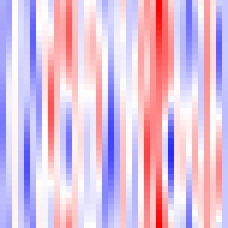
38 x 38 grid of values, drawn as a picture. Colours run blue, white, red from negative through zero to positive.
Grain: streaks running down. Average level on the scale: 50%. Histogram: bell-shaped.
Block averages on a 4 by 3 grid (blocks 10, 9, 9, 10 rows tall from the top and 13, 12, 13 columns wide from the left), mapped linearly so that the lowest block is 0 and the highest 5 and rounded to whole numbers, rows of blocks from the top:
3 3 4 | 2 3 4 | 0 2 4 | 1 1 5
